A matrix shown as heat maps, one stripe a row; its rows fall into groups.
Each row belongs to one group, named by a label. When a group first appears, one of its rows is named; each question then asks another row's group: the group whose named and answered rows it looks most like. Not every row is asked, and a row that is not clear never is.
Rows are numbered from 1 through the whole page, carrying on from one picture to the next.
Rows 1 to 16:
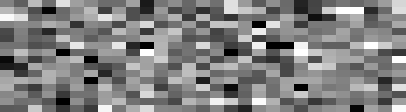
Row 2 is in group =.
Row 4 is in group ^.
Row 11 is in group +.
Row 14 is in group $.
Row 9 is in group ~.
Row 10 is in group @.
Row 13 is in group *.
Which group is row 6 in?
~
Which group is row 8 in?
$
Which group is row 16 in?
*
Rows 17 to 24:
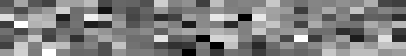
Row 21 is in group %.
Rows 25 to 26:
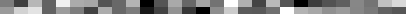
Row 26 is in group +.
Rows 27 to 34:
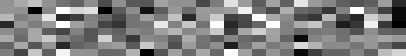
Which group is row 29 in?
%
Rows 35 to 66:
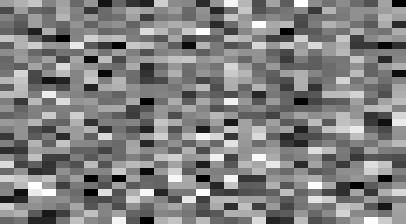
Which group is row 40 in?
=
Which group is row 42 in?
=
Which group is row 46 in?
=
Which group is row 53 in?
=
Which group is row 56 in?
@
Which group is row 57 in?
%
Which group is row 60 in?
+
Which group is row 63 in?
@
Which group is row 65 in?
=
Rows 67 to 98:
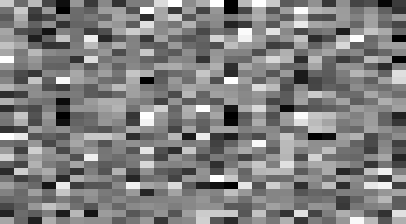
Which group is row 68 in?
$
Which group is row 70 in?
$
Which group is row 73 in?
=
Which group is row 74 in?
^
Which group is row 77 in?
*
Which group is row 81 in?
=
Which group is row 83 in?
$
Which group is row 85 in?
@
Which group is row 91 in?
%
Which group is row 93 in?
~
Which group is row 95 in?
%
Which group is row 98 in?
*
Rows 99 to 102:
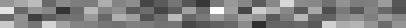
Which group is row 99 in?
+
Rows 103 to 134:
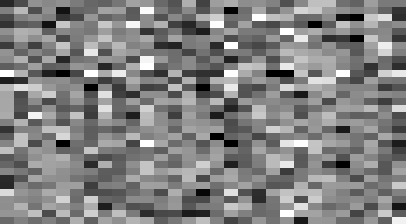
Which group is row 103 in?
@
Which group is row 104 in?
$
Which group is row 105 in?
%
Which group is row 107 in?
+
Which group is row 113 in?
=
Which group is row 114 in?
@
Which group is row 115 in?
+
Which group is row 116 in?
^
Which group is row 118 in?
*
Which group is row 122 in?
~
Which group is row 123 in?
$
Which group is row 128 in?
@
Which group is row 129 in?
~
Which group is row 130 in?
+
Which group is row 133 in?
+
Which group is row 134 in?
*
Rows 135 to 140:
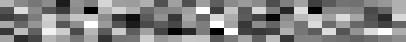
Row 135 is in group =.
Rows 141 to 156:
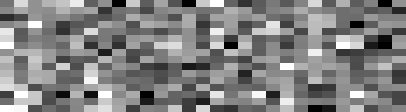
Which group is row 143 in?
@
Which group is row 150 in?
+
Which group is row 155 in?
+
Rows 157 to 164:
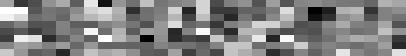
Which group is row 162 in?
+
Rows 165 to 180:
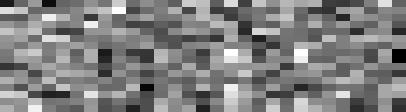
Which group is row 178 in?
=
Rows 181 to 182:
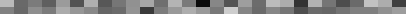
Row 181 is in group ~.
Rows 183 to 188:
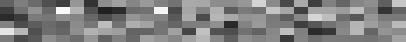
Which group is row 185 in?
@
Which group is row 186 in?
*
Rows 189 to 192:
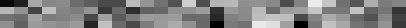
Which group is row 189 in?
@
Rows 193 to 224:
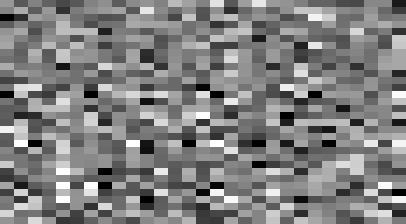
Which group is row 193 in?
%
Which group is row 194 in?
$
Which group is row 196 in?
~
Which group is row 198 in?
^
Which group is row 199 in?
*
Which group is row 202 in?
=
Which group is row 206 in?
~
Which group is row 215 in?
*
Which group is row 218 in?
@
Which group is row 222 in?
+
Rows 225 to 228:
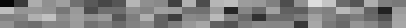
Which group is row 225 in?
@
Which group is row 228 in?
*
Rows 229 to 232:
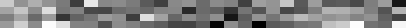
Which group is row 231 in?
$
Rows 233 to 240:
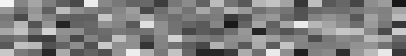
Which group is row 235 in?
*
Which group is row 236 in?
$
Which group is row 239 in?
+
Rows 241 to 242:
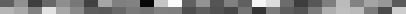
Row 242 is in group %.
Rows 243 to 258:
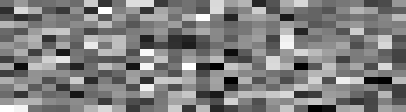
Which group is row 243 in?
^
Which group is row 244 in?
+
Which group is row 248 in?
+
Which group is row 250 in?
$
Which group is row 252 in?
^
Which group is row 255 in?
$
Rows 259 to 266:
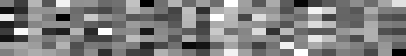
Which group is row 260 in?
@
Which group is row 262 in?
@
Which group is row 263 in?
+
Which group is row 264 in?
@
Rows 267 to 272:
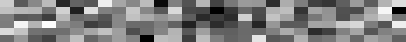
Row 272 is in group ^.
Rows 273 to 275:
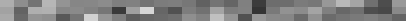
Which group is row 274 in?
^
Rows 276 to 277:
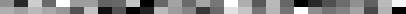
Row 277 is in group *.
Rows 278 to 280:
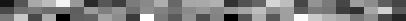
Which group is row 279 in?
%
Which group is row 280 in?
$
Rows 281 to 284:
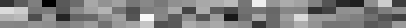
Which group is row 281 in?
%
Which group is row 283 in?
$
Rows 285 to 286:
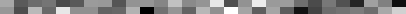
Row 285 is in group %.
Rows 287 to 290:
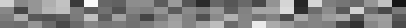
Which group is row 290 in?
%
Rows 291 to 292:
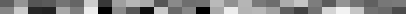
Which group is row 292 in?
=
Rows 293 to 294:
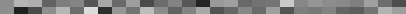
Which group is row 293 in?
+
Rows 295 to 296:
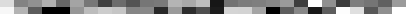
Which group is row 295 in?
*
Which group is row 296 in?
=
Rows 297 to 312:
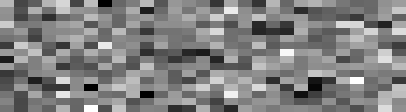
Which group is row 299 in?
%
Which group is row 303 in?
+
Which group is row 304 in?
+
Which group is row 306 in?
*
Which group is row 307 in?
@
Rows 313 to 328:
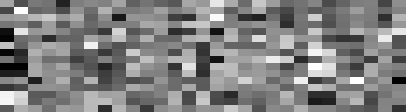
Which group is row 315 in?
^
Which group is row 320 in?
@
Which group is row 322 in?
@
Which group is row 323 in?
@
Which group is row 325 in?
@
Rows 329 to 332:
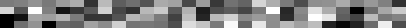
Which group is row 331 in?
@
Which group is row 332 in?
%
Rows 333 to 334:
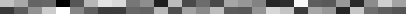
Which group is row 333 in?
=
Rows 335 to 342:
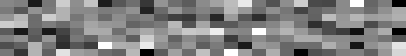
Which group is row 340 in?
$
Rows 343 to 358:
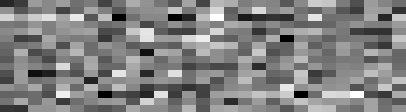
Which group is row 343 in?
@
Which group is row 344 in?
%
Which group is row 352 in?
~
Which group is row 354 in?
~
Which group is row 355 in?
+
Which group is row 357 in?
$
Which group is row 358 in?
@
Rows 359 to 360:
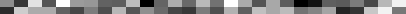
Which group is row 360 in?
%
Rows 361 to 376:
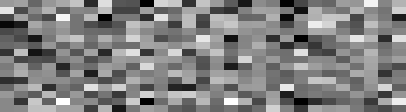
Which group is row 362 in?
*
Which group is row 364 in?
@
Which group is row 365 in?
@
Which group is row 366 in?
*
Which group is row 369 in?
~
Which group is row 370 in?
$
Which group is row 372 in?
@
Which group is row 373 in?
+
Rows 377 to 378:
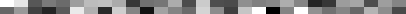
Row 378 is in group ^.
